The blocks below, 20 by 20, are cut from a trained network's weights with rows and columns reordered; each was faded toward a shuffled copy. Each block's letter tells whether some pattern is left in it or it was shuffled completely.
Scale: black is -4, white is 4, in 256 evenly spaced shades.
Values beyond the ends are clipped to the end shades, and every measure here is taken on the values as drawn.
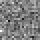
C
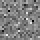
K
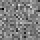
K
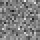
K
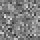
K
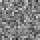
K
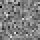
K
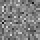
C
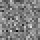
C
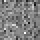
C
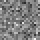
K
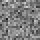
C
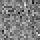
C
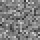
K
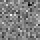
K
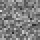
K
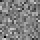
K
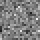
C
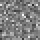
K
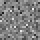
K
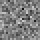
K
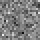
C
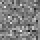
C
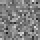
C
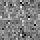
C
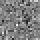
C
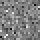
K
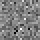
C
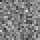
K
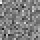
K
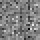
C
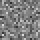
K
